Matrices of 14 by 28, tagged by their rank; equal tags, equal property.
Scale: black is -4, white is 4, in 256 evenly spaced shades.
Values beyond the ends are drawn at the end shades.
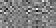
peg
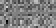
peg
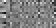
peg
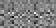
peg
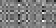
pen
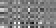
pen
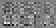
peg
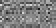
peg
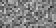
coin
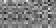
peg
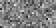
coin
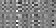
pen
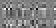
pen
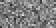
coin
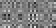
pen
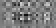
pen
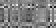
pen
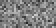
coin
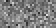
coin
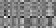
pen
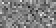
coin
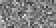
coin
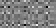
pen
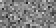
coin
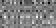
peg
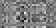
peg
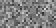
coin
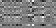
pen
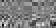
peg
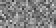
coin
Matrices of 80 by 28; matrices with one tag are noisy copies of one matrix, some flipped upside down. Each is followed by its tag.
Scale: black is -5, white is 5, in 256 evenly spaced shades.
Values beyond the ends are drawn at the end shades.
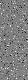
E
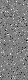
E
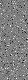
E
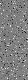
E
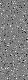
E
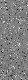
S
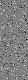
E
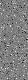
E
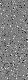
E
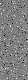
E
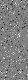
S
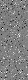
S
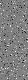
E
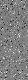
S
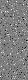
E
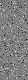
E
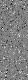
S
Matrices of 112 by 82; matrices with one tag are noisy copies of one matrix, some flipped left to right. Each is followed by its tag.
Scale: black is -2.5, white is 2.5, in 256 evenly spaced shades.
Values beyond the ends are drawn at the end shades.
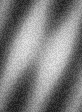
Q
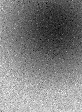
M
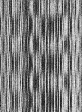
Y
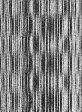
Y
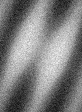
Q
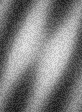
Q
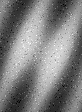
Q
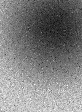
M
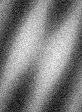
Q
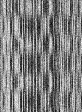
Y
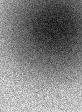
M
